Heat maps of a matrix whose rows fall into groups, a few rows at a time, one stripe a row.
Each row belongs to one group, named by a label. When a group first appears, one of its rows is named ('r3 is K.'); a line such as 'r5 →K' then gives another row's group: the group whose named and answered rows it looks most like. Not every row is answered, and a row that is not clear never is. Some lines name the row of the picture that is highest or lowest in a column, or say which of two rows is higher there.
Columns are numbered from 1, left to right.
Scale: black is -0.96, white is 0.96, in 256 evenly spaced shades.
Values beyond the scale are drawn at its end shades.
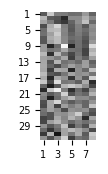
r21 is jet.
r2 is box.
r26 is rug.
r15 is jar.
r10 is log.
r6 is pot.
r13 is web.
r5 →pot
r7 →pot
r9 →jet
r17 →jar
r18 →web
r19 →rug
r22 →rug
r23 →pot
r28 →pot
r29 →jet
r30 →rug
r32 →jet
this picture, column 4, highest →9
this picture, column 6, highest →26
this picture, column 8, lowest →18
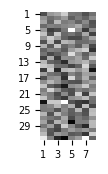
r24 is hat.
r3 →web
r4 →rug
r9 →web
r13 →box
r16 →box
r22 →box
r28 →jar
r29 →log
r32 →box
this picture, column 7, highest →32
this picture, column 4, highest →23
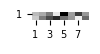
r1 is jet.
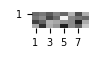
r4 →jar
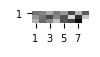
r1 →hat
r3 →log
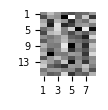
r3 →jar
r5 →hat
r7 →log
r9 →jet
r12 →pot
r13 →jet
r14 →box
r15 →hat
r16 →jet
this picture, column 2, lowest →11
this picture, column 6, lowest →5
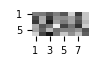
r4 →jet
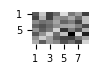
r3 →log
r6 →hat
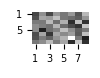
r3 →hat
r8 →hat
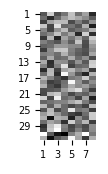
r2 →rug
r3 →pot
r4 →web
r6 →hat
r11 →log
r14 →jet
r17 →box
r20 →rug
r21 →pot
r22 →web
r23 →rug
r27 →jar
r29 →pot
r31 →box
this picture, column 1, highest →31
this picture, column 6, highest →20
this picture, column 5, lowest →27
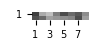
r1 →pot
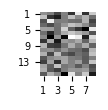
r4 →rug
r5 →log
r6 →rug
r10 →log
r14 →web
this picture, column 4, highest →5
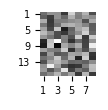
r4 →rug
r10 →jet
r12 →hat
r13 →pot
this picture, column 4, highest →15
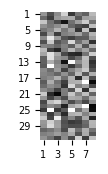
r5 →hat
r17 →hat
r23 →pot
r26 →box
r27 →web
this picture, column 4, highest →1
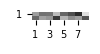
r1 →log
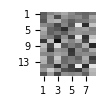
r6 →box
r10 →jar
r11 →jar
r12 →web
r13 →web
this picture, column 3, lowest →8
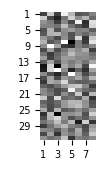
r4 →log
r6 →pot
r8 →jet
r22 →web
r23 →rug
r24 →rug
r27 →pot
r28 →hat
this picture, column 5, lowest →8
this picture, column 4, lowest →9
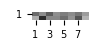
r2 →jar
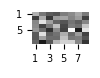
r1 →box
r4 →jet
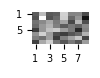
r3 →hat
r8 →pot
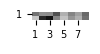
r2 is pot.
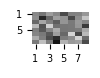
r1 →jar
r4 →web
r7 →box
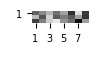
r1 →hat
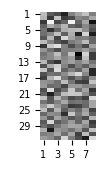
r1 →box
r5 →rug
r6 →hat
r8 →box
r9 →pot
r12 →hat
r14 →pot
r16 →rug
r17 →pot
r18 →log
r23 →jet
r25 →web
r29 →rug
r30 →jar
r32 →log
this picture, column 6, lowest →11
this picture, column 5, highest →3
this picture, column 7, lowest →32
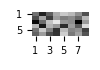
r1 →rug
